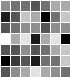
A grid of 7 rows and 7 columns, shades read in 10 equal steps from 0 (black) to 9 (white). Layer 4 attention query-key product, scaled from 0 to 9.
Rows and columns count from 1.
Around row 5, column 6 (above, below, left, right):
8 4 4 7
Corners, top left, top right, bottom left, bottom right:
5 6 3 4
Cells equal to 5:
8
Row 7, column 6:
5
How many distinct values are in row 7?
5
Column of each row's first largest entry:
6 3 3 1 7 7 4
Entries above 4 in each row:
3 3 4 5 3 1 5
